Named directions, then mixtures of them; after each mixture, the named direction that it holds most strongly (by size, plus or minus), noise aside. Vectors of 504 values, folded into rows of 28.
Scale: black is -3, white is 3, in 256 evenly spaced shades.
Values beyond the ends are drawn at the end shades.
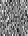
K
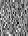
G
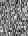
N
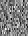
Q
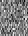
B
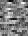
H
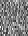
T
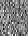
G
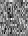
Q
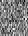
B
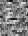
H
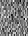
B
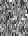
K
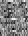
H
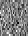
G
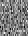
N
